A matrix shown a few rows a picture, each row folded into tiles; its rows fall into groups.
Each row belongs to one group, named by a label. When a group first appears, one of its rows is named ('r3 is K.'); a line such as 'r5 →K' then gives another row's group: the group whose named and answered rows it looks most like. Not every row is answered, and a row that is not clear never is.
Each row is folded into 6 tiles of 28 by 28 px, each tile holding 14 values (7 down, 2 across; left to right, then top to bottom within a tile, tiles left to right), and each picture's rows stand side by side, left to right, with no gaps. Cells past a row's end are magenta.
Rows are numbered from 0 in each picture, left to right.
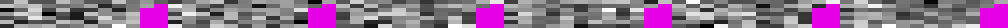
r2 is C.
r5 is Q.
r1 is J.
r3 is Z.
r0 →Q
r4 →C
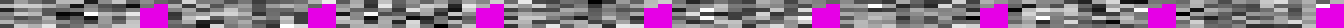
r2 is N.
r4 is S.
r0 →Q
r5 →Q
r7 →Z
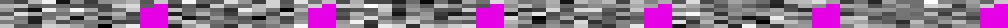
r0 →J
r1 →N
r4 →Q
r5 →N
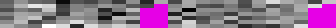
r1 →Z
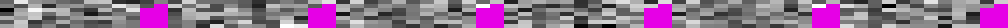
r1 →C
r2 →N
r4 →N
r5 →J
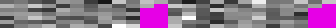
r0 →Q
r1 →J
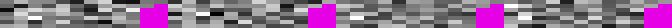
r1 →N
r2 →J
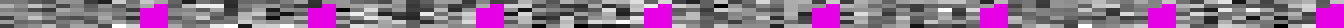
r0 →Q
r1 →S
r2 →Q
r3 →Z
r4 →J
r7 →J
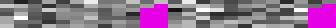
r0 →J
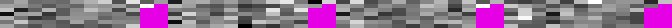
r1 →Z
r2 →N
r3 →J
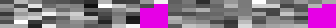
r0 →C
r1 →N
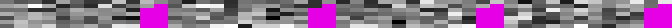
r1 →S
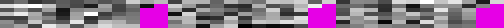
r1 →Z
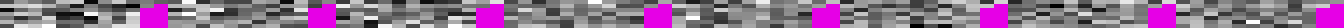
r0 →Q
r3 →N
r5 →Z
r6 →Z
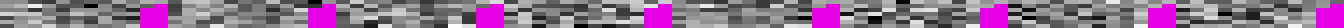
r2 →C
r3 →Z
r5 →J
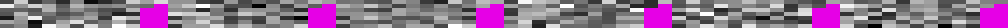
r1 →Q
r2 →Q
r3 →C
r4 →N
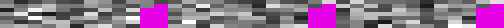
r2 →C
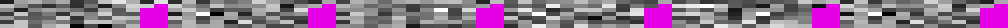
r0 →Z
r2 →Z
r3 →N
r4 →S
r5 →N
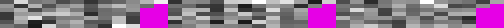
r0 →C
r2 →N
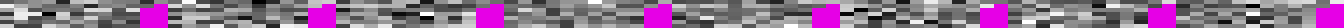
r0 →J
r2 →Q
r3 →N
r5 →J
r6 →C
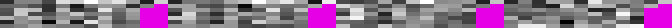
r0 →Z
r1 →Z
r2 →J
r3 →N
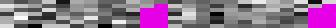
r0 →J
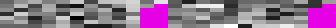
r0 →Z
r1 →S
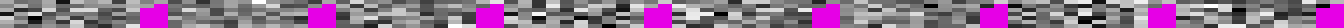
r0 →J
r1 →N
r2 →C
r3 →N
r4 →J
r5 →C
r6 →Z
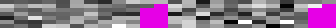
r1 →N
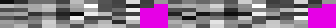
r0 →S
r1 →S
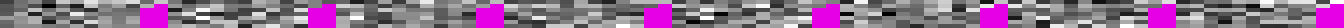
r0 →Z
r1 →S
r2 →J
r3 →S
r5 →N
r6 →S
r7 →Z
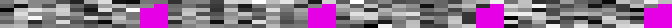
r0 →C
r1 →Z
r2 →C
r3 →Q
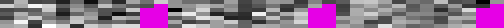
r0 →S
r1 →Q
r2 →C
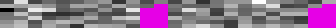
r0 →S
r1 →N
